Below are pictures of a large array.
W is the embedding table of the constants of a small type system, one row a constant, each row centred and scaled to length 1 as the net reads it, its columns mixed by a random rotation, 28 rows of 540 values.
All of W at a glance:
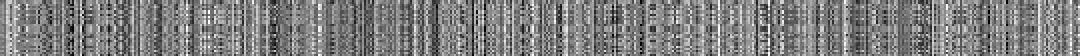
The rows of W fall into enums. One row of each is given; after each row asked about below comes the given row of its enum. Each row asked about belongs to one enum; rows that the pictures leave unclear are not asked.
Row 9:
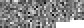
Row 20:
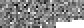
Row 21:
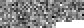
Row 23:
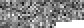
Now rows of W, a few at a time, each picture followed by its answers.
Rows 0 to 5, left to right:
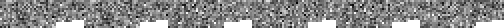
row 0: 21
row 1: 21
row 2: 20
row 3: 9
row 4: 20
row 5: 23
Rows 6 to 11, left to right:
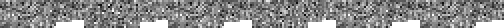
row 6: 23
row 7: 20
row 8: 23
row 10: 23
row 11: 23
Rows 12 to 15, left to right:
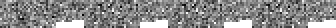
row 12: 21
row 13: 20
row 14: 20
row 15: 20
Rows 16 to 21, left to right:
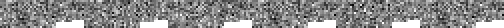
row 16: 21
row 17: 9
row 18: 23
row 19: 21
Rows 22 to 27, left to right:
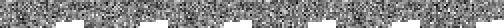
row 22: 21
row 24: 21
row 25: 9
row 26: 21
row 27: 20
